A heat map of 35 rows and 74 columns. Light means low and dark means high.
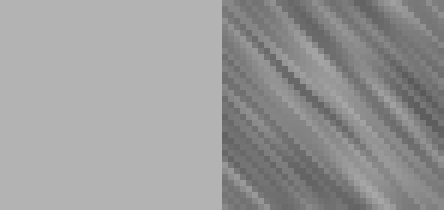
The table splits into one row of 2 panels. Panel 1,1: low, flat. Panel 1,2: middling, slanting down to the right.
